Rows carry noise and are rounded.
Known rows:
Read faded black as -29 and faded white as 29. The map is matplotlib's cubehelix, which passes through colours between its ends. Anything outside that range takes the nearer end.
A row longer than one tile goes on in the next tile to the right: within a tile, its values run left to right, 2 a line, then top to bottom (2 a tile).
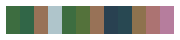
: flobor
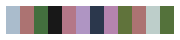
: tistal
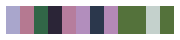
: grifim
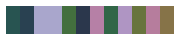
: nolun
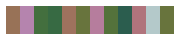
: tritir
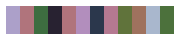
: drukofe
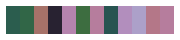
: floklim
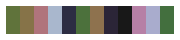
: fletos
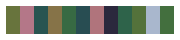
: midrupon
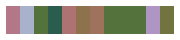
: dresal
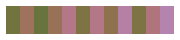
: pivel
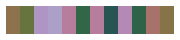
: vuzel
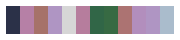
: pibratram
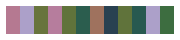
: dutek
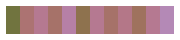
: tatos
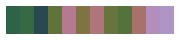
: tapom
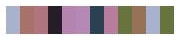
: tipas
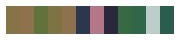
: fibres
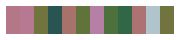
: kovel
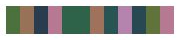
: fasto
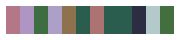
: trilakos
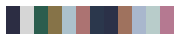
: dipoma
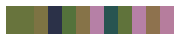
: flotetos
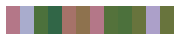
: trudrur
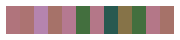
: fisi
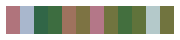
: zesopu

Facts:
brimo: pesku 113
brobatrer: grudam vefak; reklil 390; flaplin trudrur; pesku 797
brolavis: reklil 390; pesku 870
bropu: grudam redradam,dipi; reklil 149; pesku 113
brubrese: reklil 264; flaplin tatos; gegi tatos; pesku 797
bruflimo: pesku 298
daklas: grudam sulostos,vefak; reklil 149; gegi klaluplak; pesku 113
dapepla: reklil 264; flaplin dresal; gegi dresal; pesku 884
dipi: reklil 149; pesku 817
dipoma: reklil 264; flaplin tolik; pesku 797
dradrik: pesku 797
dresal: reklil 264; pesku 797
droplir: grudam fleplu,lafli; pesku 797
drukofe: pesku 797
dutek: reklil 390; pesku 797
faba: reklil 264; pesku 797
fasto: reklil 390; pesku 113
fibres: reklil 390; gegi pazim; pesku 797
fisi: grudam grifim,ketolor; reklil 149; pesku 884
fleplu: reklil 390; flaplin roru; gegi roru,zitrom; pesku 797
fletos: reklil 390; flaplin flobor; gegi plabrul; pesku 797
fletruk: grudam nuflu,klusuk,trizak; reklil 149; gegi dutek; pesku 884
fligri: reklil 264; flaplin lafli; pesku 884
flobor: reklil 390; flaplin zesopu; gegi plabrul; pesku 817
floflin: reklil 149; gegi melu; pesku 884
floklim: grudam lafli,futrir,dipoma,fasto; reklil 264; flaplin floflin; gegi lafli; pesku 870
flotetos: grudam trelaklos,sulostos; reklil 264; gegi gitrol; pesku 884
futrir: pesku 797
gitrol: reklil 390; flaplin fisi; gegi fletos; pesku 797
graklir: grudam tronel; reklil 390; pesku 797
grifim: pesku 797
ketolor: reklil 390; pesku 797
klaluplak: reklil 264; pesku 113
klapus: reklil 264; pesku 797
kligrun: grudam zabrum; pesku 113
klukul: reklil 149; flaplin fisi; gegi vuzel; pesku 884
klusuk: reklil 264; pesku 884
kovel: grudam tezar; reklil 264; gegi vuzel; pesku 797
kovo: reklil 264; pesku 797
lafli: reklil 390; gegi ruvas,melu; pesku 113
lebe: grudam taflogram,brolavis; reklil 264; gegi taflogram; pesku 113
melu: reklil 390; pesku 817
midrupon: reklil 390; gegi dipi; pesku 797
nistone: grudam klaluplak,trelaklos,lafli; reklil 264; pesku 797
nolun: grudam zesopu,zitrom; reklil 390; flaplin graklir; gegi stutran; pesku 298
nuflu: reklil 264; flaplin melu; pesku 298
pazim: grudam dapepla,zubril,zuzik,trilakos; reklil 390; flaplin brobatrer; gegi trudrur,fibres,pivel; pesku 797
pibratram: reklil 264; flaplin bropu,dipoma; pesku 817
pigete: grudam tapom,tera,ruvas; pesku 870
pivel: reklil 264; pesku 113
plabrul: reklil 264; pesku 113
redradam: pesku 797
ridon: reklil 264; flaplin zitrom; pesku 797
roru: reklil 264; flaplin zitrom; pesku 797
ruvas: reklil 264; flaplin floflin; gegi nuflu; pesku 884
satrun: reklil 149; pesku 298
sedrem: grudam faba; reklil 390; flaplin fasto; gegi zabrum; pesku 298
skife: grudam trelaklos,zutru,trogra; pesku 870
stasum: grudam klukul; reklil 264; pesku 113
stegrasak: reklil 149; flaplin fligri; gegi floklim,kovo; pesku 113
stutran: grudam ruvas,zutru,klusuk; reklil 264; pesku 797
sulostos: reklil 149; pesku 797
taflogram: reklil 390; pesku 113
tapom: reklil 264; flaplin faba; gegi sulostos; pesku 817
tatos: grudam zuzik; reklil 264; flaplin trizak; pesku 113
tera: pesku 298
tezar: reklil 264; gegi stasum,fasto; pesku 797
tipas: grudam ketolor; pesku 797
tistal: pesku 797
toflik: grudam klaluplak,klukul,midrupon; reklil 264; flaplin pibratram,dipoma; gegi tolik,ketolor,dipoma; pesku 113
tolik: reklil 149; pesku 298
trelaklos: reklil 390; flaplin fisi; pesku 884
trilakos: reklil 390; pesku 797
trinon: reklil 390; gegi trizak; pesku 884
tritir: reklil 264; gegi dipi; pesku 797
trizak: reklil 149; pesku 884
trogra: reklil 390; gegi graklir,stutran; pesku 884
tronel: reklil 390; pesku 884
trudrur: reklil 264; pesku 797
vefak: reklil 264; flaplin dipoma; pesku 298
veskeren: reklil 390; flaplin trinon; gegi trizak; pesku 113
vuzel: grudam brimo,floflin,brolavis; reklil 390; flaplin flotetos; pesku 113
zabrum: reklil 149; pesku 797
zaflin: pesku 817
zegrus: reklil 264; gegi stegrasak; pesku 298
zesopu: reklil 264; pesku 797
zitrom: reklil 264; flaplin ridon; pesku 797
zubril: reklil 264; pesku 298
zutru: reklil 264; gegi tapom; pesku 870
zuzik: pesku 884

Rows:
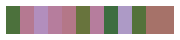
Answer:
bropu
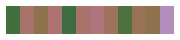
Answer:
plabrul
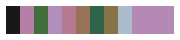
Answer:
vefak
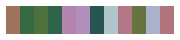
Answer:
brimo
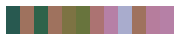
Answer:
nuflu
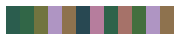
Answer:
veskeren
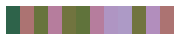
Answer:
zubril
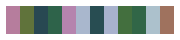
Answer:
zuzik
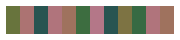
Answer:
trizak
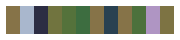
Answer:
sulostos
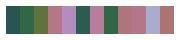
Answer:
stegrasak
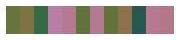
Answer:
dipi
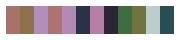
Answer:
pazim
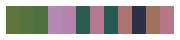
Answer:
melu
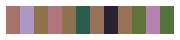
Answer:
brobatrer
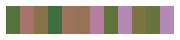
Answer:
stasum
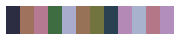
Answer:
toflik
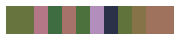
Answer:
fletruk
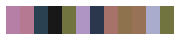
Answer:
futrir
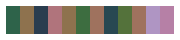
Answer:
klukul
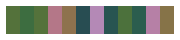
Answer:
trinon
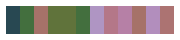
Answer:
zegrus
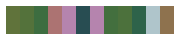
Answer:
floflin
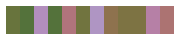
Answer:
lebe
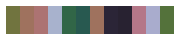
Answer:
gitrol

